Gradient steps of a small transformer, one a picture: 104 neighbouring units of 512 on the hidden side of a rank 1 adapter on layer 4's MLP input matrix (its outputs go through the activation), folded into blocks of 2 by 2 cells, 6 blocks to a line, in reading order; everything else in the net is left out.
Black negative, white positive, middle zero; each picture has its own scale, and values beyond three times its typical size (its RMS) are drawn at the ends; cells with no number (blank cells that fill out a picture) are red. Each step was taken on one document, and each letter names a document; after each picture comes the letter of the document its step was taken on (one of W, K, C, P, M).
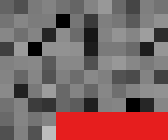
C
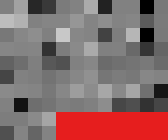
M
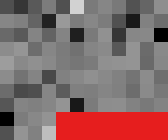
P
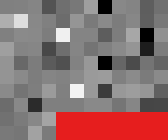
M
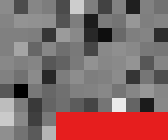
C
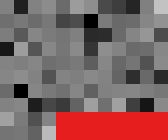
C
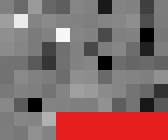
M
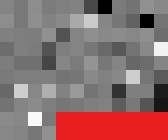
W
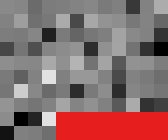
W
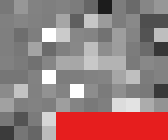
W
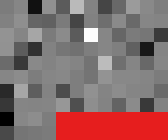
P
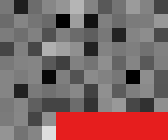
C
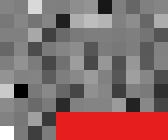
W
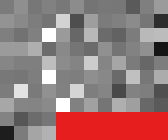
W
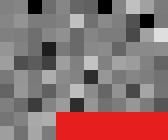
M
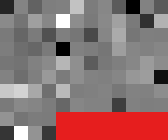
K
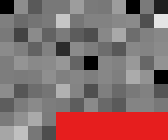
K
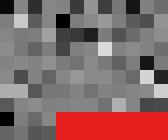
K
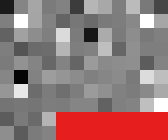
K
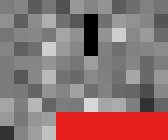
C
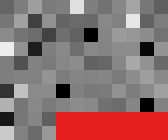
P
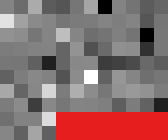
M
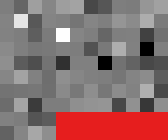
M
